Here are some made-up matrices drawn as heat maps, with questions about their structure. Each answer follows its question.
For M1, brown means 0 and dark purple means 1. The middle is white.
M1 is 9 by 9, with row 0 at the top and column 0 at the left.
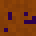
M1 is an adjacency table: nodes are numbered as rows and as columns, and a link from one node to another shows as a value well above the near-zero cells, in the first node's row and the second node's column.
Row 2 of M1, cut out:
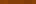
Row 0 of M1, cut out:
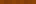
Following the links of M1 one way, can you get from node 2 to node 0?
no
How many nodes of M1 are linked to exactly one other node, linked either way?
1
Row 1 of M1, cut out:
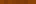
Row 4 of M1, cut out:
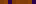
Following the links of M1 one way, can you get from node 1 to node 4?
no
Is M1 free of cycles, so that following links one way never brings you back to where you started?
yes
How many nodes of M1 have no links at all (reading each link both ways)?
1
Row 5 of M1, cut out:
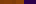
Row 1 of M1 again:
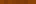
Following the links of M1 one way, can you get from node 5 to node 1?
yes
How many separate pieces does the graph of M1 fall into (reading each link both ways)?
2
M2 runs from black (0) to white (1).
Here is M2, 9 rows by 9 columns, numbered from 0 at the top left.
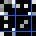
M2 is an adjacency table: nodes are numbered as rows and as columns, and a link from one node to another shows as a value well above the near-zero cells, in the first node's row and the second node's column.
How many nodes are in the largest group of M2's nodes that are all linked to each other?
3
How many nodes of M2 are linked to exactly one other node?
4
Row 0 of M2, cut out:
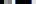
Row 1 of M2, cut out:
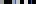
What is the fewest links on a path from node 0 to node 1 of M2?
1
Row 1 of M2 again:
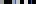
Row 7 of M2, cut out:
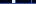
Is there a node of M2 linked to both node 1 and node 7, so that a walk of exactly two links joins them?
yes
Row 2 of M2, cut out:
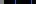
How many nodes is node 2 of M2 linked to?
1
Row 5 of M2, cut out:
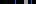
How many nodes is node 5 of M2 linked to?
1
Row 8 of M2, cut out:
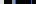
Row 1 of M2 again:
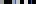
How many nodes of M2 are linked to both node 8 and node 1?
2
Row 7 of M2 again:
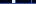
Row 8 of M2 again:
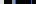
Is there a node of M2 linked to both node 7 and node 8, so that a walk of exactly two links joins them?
yes
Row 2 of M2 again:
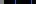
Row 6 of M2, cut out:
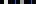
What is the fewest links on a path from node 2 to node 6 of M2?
3
